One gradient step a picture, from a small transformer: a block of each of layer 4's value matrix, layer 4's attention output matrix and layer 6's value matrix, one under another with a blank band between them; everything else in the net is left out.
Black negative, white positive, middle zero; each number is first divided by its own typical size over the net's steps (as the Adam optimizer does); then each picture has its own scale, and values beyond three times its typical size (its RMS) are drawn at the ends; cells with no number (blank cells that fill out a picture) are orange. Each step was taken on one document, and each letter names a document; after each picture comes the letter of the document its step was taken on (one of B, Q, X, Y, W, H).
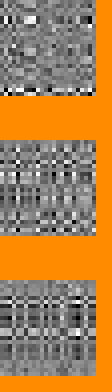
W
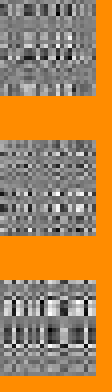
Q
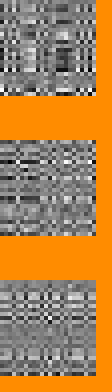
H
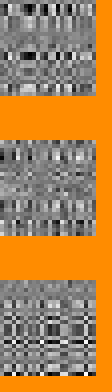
Q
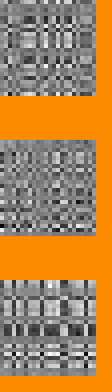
Q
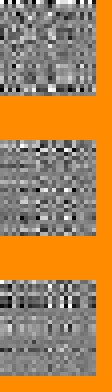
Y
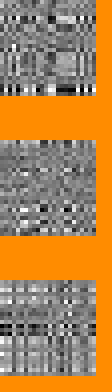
Y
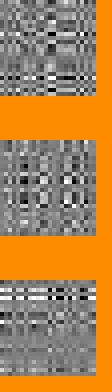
Y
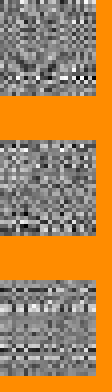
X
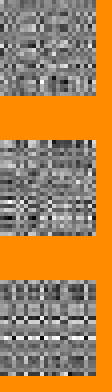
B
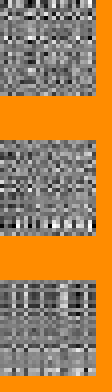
Q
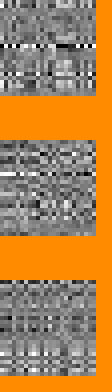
H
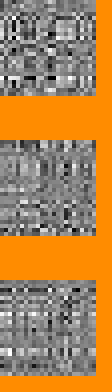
Y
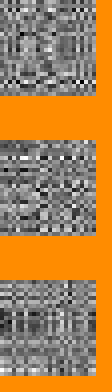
X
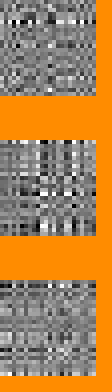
Y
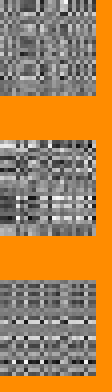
B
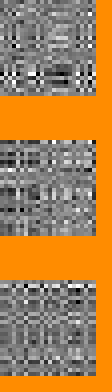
H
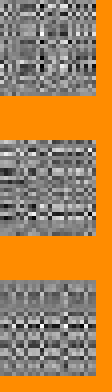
B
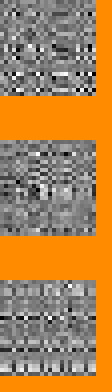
H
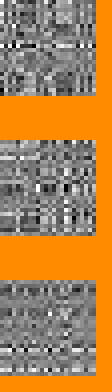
H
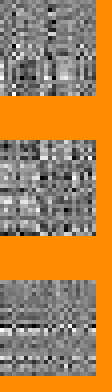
Y
